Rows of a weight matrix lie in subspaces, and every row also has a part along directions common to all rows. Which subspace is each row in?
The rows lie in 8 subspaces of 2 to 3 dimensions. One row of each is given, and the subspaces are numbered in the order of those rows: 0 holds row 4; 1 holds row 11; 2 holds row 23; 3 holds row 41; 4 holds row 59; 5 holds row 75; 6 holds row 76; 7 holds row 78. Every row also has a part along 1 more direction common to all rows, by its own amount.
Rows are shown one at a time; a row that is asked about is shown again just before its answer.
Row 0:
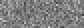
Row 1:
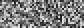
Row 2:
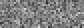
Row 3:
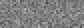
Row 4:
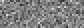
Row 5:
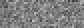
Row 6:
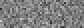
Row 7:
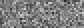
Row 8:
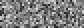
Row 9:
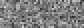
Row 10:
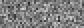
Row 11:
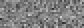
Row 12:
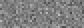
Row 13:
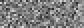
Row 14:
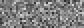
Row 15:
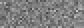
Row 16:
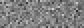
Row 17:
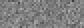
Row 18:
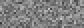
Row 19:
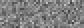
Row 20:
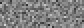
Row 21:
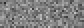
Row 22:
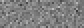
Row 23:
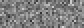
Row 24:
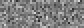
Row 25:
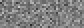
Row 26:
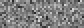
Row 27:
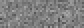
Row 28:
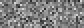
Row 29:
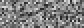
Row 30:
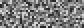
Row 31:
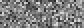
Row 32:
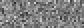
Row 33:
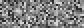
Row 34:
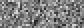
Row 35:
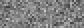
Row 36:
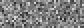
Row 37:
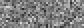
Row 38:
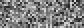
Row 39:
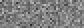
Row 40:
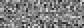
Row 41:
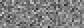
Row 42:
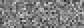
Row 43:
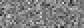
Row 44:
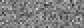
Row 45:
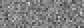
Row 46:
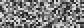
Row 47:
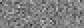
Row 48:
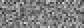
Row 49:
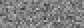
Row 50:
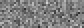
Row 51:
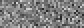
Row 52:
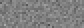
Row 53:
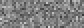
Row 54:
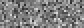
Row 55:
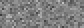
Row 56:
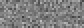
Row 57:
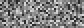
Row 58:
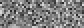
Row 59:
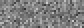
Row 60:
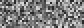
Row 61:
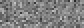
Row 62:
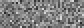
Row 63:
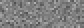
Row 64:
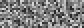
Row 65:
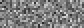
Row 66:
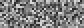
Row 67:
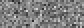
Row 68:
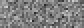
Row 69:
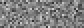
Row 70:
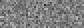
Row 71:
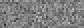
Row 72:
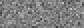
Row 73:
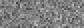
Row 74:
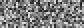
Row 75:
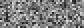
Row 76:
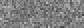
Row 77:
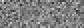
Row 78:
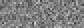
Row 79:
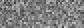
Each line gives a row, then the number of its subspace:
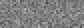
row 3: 4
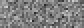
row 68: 1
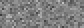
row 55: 2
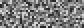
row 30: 4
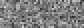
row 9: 1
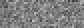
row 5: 1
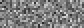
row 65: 4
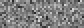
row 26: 3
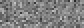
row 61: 5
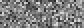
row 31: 6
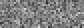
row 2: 4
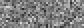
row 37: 6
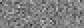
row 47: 3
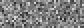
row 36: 5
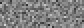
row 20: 4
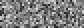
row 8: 2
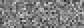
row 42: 2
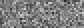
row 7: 2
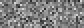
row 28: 3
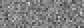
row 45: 5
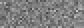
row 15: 0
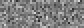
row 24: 3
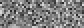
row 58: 2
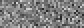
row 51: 7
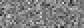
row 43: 2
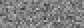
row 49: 5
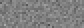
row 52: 4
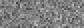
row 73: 7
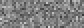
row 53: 6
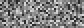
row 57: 6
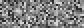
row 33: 6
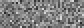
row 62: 7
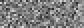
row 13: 0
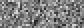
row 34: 7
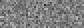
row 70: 1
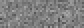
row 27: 1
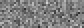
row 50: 4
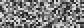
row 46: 5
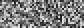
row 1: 7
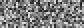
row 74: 1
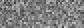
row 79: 0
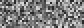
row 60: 0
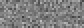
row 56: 1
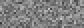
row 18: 7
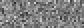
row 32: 5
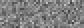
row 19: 7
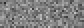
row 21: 0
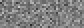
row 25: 3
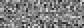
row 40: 1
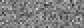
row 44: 1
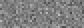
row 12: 2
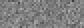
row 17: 7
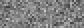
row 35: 6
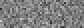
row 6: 2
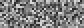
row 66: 3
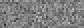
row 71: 3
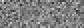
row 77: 0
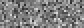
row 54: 7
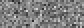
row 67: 7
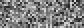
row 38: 6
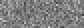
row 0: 6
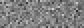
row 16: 0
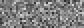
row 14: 2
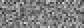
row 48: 0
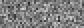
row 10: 5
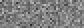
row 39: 3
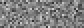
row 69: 0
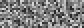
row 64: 4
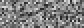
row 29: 1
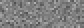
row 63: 5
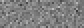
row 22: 0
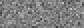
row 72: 2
